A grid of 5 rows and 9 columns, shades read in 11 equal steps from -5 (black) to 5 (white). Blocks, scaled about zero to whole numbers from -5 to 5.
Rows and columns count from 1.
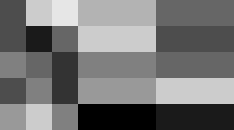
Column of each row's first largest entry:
3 4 1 7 2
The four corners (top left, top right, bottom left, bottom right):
-2 -1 1 -4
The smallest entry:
-5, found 3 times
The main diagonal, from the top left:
-2 -4 -3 1 -5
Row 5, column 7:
-4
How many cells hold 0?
6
